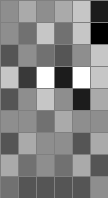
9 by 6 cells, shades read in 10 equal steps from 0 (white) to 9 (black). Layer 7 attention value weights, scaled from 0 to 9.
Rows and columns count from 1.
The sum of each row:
24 27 27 19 27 24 26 26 33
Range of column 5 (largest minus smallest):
8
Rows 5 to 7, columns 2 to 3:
4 2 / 4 5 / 3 4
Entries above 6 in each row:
1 1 0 2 1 0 0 0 0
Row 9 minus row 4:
3 -1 6 -2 6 2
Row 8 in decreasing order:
6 5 5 4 3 3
